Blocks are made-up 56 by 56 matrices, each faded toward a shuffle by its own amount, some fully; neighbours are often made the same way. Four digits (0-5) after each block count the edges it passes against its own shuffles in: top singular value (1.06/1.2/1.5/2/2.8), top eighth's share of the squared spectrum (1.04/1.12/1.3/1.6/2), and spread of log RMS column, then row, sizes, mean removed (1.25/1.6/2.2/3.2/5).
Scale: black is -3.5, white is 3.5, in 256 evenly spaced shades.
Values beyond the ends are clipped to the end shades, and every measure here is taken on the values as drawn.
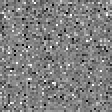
0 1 0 0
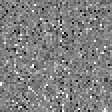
0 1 0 0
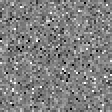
0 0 0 0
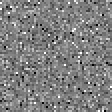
0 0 0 0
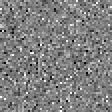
0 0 0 0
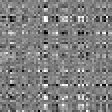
5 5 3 4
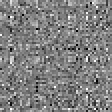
3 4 3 2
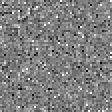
1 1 0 0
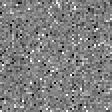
1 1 0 0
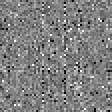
3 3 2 1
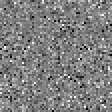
0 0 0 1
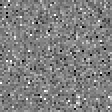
1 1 0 1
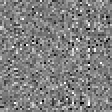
3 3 2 1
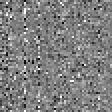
2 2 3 0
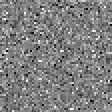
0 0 0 0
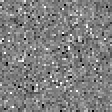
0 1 0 0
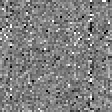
2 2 2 0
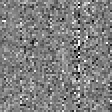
2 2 3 0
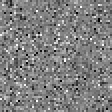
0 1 1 0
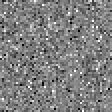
0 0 1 0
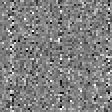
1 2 3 0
